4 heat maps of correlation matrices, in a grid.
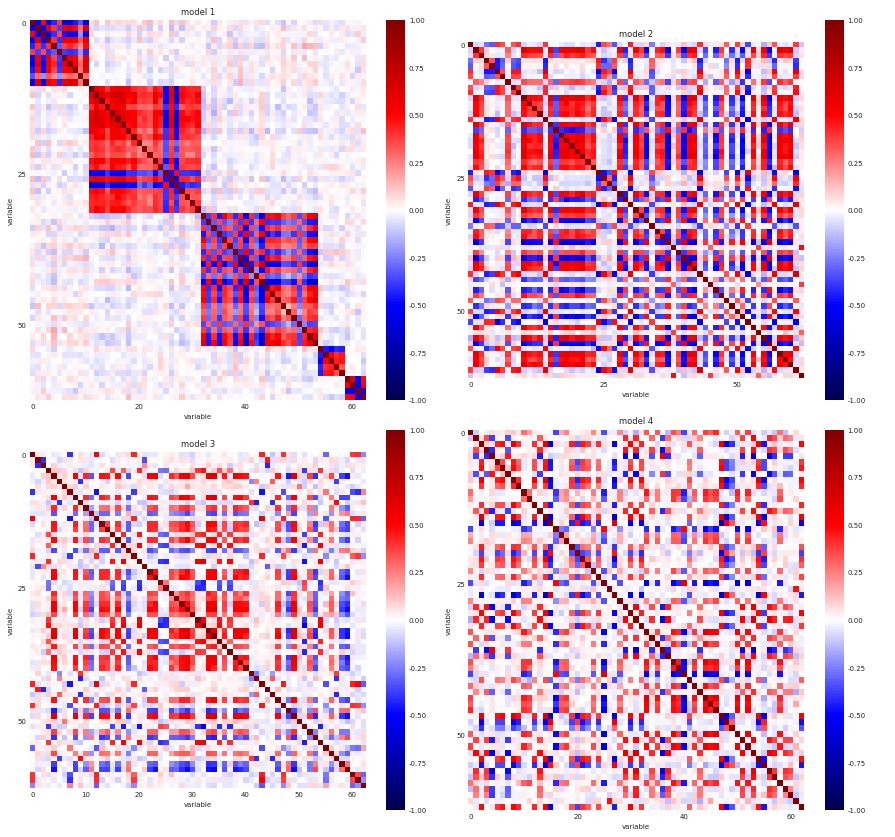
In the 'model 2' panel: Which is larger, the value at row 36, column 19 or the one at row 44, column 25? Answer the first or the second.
the first
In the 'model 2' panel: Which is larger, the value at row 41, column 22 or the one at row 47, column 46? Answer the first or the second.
the first
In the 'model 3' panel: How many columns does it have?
63
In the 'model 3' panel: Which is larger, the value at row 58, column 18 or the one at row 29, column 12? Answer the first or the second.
the first
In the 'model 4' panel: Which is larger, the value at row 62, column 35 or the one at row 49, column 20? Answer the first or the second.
the second
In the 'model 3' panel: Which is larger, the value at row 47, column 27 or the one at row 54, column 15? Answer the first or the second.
the second
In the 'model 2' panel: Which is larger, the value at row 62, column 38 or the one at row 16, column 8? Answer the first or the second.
the first
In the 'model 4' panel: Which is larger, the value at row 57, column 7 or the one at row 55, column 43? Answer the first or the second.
the second
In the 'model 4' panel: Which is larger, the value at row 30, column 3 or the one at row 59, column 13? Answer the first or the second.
the second
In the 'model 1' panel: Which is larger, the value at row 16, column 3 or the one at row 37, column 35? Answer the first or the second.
the first
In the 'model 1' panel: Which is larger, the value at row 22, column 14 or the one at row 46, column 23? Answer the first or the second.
the first
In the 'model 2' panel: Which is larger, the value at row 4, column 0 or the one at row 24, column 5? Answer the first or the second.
the first
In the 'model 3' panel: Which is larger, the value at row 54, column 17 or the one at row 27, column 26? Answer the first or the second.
the first
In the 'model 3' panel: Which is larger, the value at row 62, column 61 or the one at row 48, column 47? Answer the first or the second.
the second
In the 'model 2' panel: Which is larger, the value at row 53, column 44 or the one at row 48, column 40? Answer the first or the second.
the second
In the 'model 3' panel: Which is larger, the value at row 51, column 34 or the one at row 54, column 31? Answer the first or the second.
the second
